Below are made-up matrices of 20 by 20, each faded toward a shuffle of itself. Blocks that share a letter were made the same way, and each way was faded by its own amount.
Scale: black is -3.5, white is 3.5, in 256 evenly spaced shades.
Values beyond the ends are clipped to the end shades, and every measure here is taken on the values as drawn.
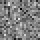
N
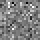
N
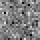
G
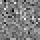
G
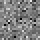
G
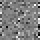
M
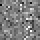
N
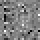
M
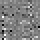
M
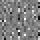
M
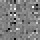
M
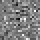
G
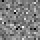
N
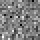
G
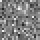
G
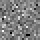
N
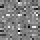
M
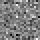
N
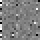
M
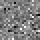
G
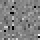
M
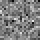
G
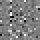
M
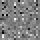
M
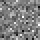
N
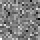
G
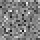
G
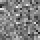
G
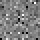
M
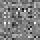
M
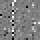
M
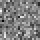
G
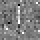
M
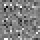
M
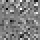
M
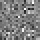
M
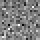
G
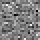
G
